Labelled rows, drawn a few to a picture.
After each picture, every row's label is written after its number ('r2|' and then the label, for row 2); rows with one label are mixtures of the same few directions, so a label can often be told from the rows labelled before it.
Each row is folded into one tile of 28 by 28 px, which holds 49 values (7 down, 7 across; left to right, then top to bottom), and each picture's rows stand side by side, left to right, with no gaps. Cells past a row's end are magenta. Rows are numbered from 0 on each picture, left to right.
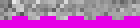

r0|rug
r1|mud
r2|mud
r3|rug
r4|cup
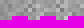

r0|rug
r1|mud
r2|mud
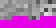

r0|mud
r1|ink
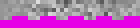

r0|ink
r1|mud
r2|cup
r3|rug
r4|cup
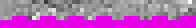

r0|ink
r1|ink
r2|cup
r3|ink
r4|cup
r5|mud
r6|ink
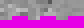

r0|mud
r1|ink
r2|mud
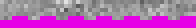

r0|mud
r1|ink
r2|cup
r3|cup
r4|cup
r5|cup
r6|mud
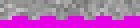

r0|mud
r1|ink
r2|cup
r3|cup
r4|rug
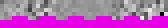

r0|cup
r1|cup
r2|cup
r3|rug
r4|rug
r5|rug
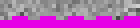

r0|rug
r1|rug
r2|cup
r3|rug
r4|ink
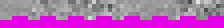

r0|mud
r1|rug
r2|rug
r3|mud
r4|mud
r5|mud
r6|ink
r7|cup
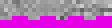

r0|rug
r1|mud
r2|ink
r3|mud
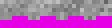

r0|cup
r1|cup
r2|cup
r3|ink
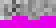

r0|ink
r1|cup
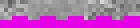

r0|cup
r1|ink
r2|rug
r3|ink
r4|mud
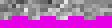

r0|cup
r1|ink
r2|mud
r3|mud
